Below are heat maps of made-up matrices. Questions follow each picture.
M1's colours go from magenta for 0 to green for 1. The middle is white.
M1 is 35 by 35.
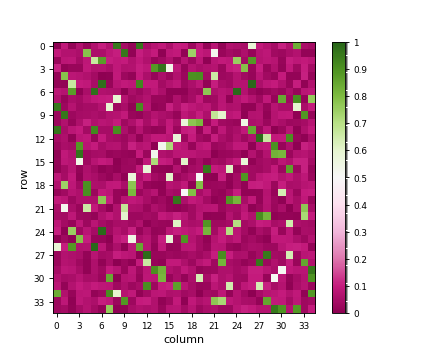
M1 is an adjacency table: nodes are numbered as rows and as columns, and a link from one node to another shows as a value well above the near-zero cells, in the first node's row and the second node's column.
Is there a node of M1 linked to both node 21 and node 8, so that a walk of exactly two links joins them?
no
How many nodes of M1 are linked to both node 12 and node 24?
0
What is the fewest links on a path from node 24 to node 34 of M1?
5
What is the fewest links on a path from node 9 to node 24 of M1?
5
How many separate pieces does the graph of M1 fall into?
1
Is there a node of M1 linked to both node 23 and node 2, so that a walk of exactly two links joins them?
yes
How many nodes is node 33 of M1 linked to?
4
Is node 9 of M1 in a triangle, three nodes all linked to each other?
yes
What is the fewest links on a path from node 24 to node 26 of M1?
2
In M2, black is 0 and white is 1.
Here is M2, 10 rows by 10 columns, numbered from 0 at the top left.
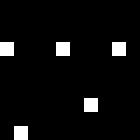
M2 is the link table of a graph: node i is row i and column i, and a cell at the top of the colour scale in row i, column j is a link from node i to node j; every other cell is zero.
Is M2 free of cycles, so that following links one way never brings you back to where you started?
yes
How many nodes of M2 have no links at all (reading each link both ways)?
2
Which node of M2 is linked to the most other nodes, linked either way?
node 3
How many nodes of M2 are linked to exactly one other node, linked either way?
7
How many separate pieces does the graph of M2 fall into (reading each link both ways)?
5
